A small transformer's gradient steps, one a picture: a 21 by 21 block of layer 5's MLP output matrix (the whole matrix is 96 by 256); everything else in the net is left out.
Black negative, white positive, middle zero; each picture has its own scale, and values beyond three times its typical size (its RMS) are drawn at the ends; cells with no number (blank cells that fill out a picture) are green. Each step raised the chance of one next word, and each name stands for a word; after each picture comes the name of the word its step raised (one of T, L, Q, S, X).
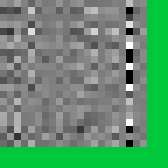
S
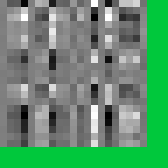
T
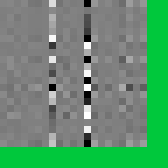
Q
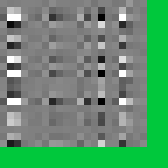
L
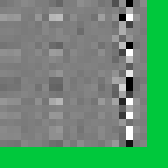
L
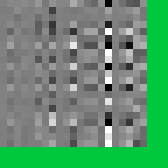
S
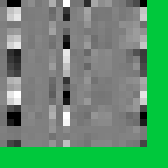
T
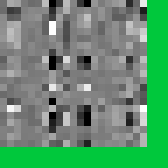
T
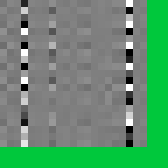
S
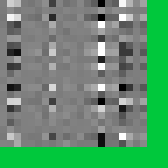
Q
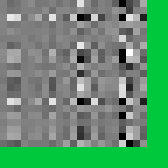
L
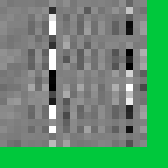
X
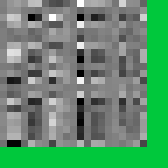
L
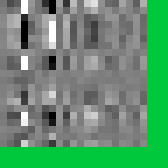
T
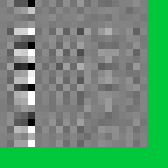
S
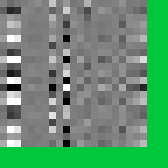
Q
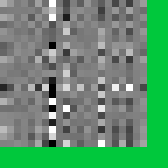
Q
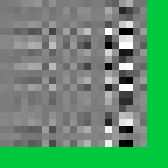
S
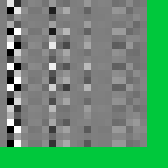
S
